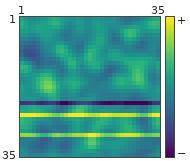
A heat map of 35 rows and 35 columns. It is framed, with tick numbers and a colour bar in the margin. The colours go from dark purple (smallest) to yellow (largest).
On average the colour sits 50% of the way up the scale. Rows 22, 25 and 30 differ from the rows beside them. The distribution is heavy-tailed on both sides. There is no overall slope.
